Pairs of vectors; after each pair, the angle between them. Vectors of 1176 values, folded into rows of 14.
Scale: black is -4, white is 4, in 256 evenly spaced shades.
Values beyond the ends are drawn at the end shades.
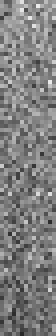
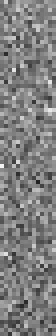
partly aligned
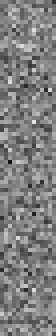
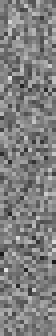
partly aligned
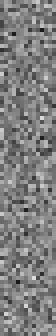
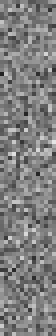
partly opposed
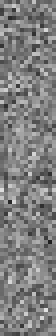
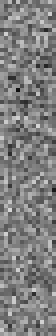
partly opposed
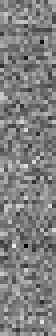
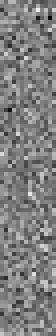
orthogonal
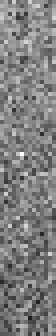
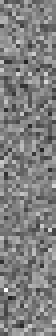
orthogonal
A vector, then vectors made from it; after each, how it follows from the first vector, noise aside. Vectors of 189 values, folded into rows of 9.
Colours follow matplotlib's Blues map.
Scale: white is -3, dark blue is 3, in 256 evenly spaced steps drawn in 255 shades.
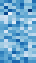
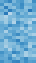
shrunk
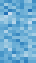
shrunk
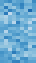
shrunk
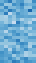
shrunk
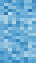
shrunk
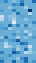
partly zeroed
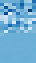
partly zeroed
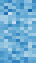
shrunk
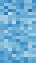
shrunk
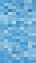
shrunk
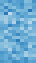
shrunk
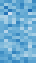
shrunk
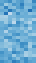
shrunk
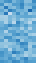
shrunk
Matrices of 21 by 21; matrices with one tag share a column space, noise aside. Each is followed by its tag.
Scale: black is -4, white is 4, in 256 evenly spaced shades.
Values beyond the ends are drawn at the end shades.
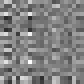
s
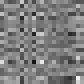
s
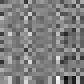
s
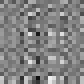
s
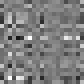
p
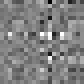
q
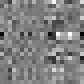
q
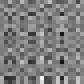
s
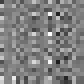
s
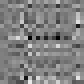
p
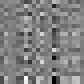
s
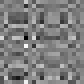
p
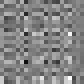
s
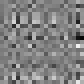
p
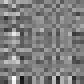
s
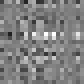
q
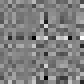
p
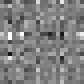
q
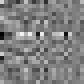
q
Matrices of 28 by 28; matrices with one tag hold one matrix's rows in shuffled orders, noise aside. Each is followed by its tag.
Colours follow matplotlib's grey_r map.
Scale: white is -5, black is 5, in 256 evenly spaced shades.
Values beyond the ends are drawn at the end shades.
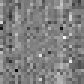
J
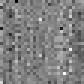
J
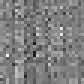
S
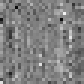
J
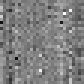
J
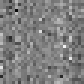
J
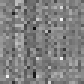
S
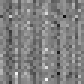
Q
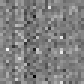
S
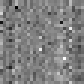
J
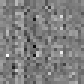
S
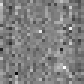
J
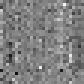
J
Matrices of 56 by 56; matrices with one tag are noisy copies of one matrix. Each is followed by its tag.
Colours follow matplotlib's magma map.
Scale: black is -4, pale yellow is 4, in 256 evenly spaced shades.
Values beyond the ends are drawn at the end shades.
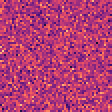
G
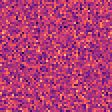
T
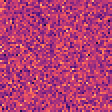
G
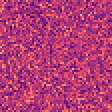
G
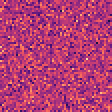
G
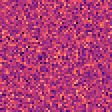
T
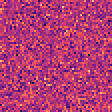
G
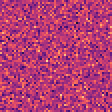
T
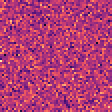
G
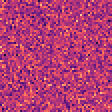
G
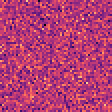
G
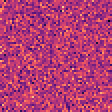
G
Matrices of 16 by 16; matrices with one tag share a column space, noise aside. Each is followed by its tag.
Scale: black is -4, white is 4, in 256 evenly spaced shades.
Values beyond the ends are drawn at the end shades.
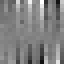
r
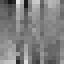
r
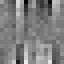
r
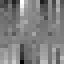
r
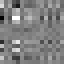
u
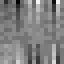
r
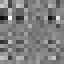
u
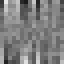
r
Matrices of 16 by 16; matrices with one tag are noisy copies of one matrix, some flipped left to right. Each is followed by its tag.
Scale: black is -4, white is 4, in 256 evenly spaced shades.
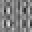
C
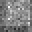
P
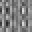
C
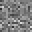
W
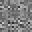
W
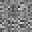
W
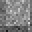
P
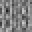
C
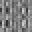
C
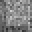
P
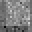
P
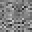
W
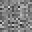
W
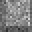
P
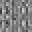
C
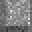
P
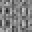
C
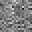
W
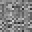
W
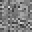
W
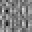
C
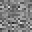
W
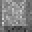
P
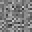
W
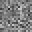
W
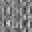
C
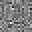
W
